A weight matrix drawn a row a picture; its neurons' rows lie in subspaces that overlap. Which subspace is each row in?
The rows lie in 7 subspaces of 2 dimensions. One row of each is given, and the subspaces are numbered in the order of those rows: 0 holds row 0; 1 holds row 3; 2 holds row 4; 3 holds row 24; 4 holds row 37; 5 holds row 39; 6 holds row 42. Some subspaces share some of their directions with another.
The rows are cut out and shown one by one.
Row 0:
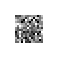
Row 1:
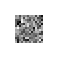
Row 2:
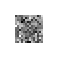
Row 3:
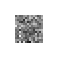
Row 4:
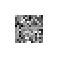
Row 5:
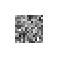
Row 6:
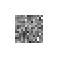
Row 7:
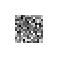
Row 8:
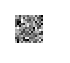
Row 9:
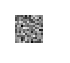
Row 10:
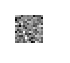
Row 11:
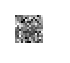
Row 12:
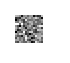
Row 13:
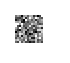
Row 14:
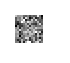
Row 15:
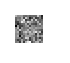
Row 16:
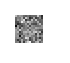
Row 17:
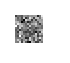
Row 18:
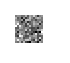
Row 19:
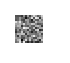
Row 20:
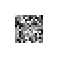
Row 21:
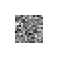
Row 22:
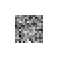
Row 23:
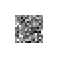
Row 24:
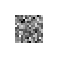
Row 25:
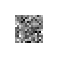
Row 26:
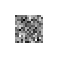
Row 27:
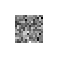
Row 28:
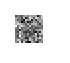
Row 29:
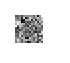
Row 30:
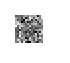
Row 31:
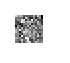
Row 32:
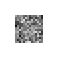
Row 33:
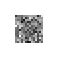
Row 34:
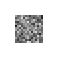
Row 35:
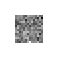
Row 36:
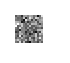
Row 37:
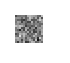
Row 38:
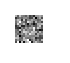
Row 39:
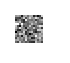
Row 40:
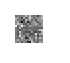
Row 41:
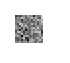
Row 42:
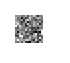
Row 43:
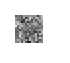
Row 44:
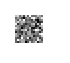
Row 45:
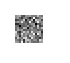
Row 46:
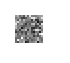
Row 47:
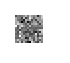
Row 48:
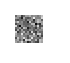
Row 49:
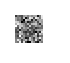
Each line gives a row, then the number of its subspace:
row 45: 0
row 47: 2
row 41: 6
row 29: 1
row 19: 2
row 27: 4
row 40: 2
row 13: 5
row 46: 3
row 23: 6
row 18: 6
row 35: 4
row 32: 3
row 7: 0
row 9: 2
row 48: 0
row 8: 1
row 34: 0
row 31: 6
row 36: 5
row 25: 6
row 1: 1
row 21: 5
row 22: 1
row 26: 4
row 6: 4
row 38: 1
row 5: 4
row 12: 5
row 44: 3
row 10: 5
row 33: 4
